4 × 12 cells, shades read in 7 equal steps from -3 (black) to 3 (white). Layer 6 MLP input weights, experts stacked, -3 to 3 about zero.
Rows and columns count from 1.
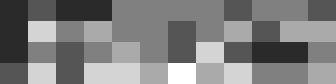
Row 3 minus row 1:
0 1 1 2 1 0 -1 2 0 -2 -2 1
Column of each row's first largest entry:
5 2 8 7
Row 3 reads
-2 0 -1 0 1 0 -1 2 -1 -2 -2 0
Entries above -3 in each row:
12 12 12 12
